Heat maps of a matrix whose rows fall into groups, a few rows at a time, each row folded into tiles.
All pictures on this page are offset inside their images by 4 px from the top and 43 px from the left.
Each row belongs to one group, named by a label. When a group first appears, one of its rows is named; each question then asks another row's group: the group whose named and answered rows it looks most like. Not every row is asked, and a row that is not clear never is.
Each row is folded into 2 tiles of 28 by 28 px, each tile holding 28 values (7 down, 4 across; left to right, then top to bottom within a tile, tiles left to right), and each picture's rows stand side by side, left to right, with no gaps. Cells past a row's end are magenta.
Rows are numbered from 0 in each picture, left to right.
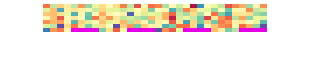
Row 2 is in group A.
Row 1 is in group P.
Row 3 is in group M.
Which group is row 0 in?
A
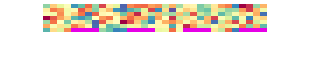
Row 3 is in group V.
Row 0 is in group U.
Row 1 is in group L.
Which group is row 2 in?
A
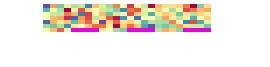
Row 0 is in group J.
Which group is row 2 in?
V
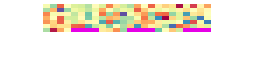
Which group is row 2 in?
P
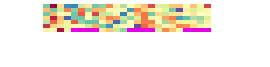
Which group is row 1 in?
J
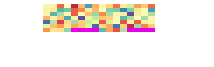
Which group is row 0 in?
V
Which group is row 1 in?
P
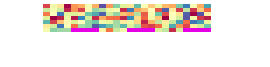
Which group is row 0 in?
M
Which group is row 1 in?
J
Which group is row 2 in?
U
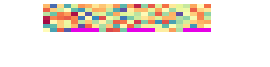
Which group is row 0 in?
L
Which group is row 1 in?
V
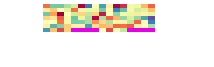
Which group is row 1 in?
P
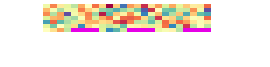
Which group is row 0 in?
J
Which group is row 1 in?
L
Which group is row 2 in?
M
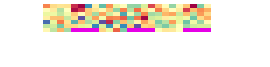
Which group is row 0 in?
V
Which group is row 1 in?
J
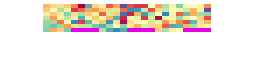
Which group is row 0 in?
V
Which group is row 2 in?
M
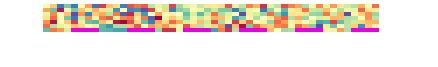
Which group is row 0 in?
U
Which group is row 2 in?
A
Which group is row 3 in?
P
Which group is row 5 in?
J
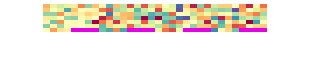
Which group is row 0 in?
V
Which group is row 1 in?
L
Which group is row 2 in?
V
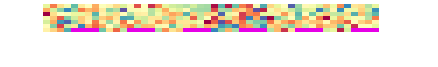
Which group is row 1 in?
P
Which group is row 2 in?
A
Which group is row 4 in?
A
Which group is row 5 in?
A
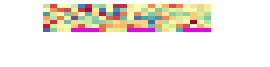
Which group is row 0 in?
U
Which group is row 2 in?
P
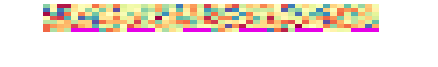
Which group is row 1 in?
A
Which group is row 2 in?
M
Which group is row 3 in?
P
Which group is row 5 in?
U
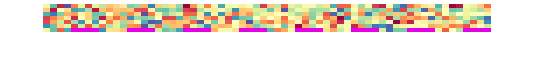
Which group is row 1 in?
U
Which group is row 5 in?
M
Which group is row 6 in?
L
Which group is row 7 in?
P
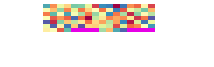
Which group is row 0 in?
J
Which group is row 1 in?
L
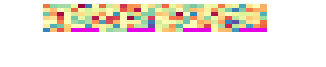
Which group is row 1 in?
M
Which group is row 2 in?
J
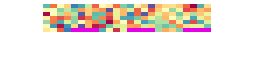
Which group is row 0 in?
J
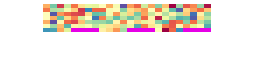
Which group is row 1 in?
V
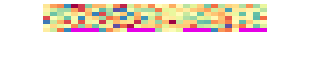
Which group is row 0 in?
V
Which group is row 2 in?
U
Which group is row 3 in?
A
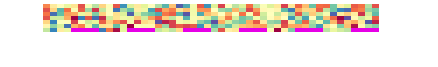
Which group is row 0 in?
L
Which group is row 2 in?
U
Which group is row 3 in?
J
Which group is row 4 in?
V
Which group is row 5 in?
M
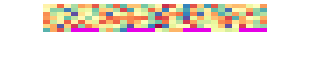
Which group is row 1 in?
L
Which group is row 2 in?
U
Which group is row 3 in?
M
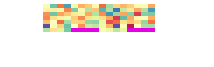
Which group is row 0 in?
L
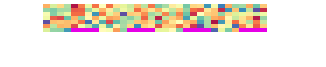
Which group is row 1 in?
J
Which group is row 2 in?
U
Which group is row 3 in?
L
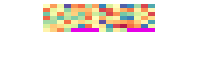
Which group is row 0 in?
V
